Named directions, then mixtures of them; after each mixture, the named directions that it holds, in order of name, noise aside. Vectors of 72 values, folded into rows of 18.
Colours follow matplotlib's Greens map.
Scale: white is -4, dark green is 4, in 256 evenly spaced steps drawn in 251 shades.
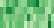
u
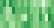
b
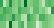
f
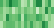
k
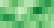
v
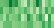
b, k, u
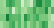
b, k, v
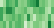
u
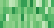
k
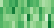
b, u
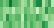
k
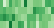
f, v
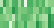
b, f, u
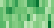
u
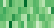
f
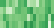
u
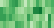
b, u, v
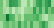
k, v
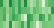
b, f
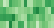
f, v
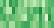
b, v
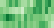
k, v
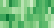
f, k, v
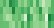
b, u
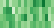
b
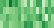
b, k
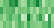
b, k, u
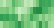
v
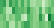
b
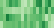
k, v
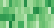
f, v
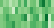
b, u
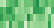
f, u, v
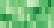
u, v
